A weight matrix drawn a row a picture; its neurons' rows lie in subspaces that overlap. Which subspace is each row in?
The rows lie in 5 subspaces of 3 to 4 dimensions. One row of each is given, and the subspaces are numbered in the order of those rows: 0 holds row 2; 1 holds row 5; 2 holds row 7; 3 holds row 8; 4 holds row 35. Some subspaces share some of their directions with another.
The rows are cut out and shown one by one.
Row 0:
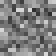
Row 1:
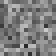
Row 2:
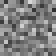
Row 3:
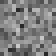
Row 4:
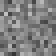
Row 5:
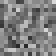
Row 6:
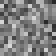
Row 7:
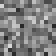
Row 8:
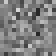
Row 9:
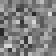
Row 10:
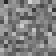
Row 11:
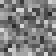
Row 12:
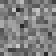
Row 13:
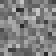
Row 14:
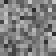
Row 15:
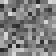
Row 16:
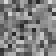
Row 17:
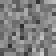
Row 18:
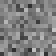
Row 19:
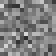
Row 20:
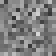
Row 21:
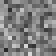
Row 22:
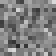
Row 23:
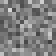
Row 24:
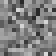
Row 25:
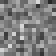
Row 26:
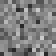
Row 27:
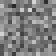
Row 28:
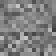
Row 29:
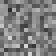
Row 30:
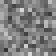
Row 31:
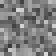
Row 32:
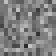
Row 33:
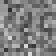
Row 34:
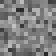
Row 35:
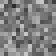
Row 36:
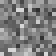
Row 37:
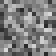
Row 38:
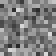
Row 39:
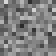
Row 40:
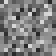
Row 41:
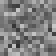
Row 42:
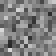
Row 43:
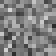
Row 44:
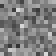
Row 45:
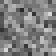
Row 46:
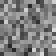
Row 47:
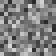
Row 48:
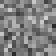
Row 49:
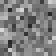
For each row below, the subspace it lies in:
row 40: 3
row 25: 0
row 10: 0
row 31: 2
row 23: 1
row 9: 1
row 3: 4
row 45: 1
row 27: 2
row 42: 1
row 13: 3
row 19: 4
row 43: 2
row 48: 2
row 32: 3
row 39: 0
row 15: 0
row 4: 0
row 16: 0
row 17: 0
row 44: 2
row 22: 1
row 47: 0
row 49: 1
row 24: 3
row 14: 0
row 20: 3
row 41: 4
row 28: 4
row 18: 4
